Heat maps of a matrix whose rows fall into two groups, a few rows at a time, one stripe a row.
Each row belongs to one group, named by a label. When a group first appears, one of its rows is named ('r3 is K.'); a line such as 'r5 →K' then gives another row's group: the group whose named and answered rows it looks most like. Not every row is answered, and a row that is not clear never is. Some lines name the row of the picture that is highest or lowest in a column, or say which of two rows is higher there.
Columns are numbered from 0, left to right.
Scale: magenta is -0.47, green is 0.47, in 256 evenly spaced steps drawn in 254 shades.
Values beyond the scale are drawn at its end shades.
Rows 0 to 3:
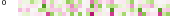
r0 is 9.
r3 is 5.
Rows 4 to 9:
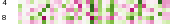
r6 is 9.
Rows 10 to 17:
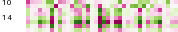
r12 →9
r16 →9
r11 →5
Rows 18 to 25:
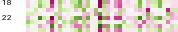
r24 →9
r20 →5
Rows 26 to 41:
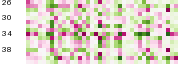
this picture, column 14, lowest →34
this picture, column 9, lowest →34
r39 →5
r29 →9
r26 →5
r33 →5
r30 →5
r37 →9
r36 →9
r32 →9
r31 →5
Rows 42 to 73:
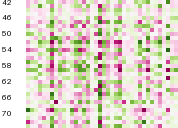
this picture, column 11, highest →69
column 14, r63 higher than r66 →No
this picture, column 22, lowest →52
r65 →9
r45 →9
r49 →9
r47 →9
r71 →9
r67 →5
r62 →9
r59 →5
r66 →9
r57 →5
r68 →9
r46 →5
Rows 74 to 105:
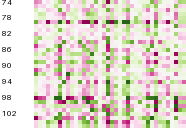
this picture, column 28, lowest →79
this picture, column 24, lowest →103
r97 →9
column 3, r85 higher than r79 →Yes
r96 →9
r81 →9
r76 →9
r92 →5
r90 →9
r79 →9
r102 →9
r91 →5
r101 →5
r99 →5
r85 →5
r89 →5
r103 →5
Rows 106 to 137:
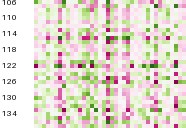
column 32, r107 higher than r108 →No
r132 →5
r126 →5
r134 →5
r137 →5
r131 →5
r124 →5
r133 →5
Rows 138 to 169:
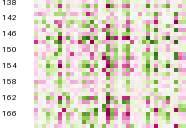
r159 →9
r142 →5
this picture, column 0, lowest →148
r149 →9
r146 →9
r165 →5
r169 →5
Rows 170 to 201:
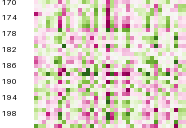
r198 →9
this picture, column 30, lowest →197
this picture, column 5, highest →185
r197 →5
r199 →9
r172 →5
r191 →5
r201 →5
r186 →5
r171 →5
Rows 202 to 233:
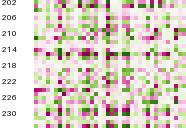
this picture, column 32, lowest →215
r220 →9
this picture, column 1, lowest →224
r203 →5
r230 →9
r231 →5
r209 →5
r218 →5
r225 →5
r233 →9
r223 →5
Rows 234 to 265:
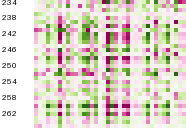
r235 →5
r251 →9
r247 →5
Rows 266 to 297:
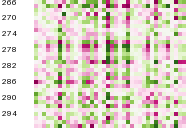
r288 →5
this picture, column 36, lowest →281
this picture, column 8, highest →267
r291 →5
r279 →9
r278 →9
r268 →5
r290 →9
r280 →9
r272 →5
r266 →5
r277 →9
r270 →5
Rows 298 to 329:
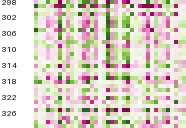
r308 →5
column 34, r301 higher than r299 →Yes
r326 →9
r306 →9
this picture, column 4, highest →325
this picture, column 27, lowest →299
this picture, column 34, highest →301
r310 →9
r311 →9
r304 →9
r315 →5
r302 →9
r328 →9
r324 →9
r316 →9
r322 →9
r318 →5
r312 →9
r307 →9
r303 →9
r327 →5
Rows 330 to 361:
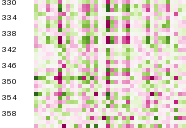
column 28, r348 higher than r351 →Yes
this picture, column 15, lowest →353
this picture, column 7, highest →353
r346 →5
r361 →5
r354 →9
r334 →9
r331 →9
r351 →5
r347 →9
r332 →9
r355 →5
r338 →5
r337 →9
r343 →9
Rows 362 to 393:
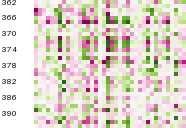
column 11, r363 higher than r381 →Yes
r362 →5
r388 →5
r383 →9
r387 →9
